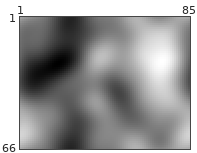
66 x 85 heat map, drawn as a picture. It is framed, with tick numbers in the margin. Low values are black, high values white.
Histogram: bell-shaped. Average level on the scale: 50%. Ninth with the lowest average: middle left. Grain: smooth.
